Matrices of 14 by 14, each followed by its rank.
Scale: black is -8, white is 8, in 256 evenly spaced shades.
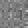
three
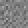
three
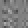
two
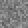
full rank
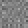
three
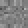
three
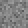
full rank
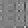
two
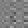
two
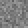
full rank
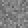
full rank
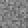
full rank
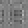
two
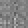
three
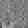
three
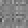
three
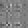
two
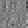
two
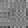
two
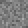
full rank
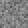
full rank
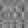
two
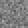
full rank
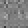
three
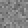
full rank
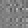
two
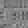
three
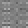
two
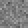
full rank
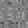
three
